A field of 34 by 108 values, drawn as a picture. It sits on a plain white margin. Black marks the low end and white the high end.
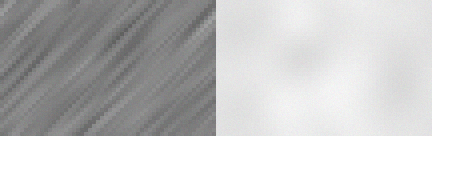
It is made of 1 by 2 panels. Panel 1,1: middling, slanting up to the right, faint in contrast. Panel 1,2: very high, smooth, faint in contrast.
